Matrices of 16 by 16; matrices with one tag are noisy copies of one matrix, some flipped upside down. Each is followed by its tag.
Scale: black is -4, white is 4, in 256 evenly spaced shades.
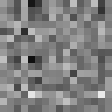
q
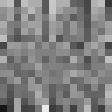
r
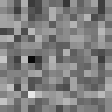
q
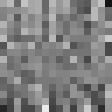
r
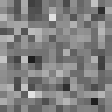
q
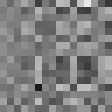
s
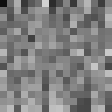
r
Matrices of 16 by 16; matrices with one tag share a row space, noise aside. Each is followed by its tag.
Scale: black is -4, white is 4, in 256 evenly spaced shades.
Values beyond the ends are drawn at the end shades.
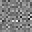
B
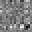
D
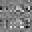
D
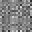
B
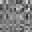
D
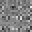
B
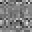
D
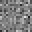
D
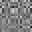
B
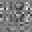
D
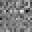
D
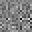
B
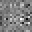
D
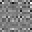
B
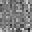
D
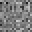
D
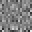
B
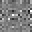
B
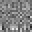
B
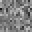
D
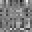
D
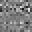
D
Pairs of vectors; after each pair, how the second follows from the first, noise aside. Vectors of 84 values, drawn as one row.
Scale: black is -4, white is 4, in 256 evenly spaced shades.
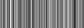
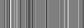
partly zeroed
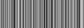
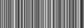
negated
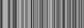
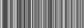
negated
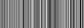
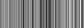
sign-scrambled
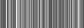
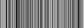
negated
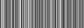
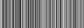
sign-scrambled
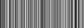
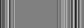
partly zeroed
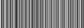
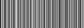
negated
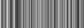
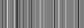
partly zeroed
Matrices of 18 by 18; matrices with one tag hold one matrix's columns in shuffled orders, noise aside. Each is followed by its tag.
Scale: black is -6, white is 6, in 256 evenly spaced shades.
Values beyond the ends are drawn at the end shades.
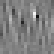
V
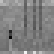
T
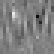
V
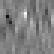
V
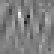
V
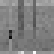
T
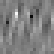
V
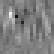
V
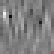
V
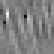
V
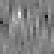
V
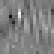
V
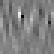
V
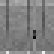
T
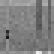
T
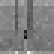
T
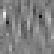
V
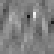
V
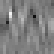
V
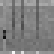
T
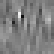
V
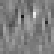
V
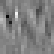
V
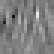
V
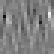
V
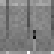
T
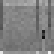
T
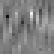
V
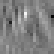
V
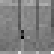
T
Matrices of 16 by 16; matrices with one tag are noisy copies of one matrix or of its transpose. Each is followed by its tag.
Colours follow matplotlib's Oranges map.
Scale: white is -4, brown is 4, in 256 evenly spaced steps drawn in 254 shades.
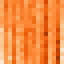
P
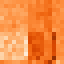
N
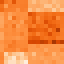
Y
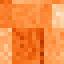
Y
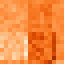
N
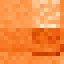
N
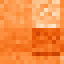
N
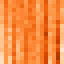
P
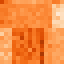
Y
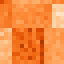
Y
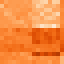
N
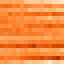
P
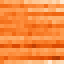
P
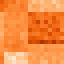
Y
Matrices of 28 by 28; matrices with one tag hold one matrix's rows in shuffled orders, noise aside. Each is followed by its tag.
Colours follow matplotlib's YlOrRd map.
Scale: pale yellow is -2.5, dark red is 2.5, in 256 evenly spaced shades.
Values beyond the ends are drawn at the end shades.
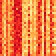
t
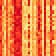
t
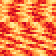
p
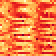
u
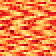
p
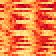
u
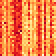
t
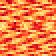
p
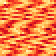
p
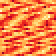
p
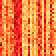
t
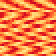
p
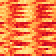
u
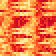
u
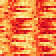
u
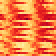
u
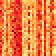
t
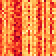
t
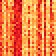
t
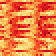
u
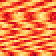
p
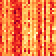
t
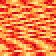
p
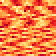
p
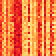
t
